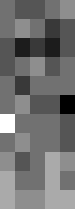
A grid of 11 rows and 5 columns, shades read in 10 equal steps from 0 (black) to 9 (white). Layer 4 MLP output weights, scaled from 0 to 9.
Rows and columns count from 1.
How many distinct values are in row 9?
4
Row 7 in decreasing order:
9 4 4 4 3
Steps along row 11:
down same up same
